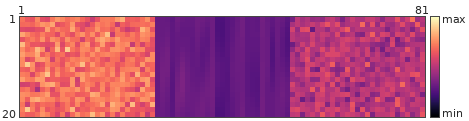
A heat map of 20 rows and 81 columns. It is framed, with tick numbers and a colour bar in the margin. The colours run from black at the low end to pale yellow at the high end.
It is made of 1 by 3 panels. Panel 1,1: high, fine-grained. Panel 1,2: low, streaked downward, faint in contrast. Panel 1,3: middling, fine-grained.
